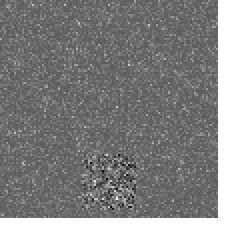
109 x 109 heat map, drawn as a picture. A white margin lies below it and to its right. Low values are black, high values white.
Roughest part: bottom middle. Odd rows or columns: none. Mirror symmetry: none. Odd patch: rougher, in the bottom middle. Histogram: skewed, a long tail of high values.
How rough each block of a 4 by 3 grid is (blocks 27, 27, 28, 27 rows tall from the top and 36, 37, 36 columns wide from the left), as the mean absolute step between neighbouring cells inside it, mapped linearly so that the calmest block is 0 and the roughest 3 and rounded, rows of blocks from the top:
0 0 0 / 0 0 0 / 0 1 0 / 0 3 0
